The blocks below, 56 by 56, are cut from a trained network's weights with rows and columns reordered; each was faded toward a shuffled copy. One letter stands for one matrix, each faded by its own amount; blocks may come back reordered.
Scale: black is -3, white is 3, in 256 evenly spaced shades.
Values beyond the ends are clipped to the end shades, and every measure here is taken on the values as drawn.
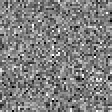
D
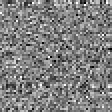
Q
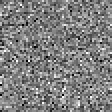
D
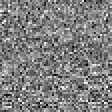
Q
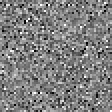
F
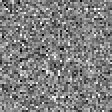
D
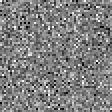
F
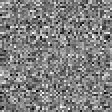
Q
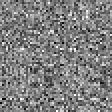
Q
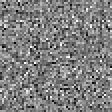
F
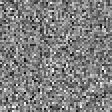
D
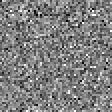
D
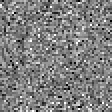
F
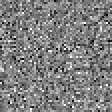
F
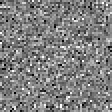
F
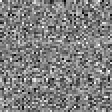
Q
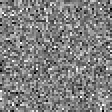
D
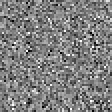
D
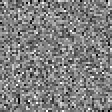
D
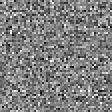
Q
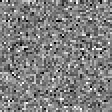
F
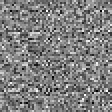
Q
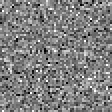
F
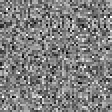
Q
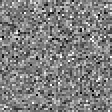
D
